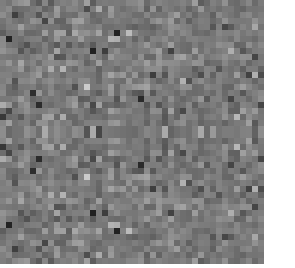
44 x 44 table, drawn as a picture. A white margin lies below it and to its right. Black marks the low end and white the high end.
The distribution is heavy-tailed on both sides. The top and bottom halves mirror each other. The texture is fine-grained noise. There is no seam.
